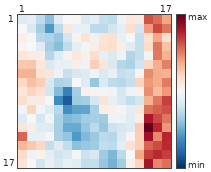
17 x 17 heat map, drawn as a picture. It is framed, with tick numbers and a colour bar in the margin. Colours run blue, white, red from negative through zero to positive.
The bottom middle is the smoothest part. No regular stripes run through it. The bottom right is the ninth with the highest average. Streaks run downward. The right part is higher, past a seam about 80% of the way across. No lone cell stands out from its neighbours.
